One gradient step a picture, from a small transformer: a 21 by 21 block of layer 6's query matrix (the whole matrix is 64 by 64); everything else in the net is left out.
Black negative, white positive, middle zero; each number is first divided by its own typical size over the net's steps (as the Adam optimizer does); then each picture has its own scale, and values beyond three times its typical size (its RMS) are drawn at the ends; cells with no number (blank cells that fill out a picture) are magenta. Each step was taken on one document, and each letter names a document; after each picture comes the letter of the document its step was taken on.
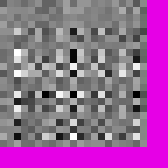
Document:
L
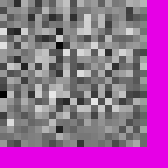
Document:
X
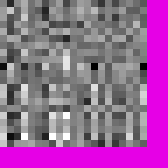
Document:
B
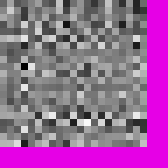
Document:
X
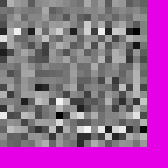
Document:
X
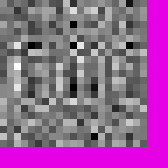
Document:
L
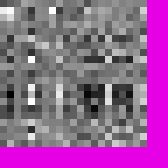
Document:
L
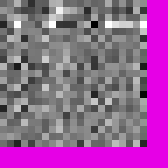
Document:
B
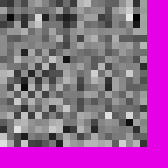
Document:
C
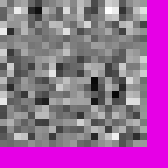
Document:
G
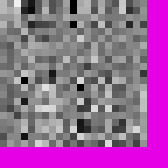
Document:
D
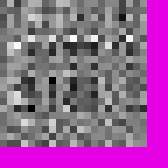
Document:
L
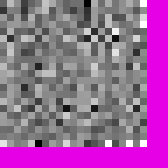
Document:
B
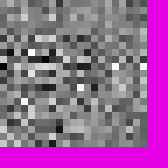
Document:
D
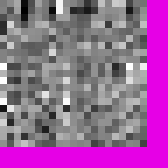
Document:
B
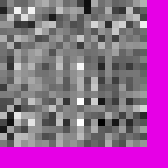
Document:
B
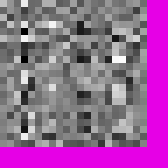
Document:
X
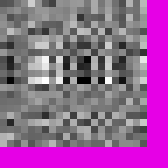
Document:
L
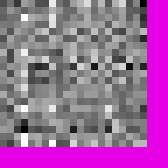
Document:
D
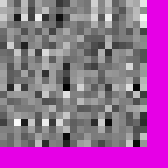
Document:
C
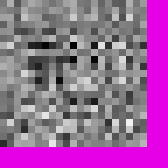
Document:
D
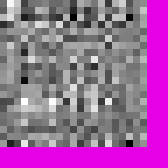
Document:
D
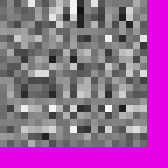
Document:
L
